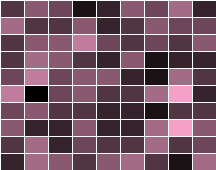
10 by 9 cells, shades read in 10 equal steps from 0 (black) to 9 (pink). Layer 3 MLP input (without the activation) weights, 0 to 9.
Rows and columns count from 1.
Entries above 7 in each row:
0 0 0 0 0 1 0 1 0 0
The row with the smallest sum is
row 7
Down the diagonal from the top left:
3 3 5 3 5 3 1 9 4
